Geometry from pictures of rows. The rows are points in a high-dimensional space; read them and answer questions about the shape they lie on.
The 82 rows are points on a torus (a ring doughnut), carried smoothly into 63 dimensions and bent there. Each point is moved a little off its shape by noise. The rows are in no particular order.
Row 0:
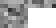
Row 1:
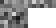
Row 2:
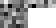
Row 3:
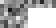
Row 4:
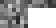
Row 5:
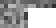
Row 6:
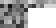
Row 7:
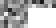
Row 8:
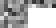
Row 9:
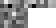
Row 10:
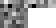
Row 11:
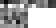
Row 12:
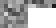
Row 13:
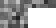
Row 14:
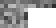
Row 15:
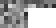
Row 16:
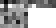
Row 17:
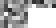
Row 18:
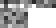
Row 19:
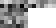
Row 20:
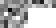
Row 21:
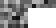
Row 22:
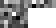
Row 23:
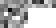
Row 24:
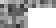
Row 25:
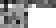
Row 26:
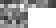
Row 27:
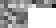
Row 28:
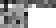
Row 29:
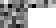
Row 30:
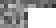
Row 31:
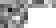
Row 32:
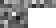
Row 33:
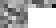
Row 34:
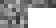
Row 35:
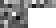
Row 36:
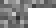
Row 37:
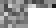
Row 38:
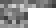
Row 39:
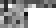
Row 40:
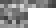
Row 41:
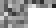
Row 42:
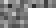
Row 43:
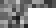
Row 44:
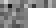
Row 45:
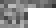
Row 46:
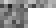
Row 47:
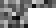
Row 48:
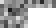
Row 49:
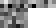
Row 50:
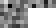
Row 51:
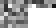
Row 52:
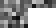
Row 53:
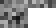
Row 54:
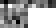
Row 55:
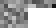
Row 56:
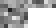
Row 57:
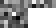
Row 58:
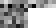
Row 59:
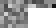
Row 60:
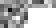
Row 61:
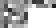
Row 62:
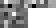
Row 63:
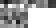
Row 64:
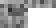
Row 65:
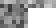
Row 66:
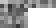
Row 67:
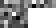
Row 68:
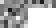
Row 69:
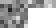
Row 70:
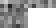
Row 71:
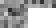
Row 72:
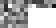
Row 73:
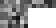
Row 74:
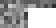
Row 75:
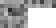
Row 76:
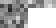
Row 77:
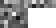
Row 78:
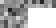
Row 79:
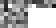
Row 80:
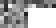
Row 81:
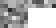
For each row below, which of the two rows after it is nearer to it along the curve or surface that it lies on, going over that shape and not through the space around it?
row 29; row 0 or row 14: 0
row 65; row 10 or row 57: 10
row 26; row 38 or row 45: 38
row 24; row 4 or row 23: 23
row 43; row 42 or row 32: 42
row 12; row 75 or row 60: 75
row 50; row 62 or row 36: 36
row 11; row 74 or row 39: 39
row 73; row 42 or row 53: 42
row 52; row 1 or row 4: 4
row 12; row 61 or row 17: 17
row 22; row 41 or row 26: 26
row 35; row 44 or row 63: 44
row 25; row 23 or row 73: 73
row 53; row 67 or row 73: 67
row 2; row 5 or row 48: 48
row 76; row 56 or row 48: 56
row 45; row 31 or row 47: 47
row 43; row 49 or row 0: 49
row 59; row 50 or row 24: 24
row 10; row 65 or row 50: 65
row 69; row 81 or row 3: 81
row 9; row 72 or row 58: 58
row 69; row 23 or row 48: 23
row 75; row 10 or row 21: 10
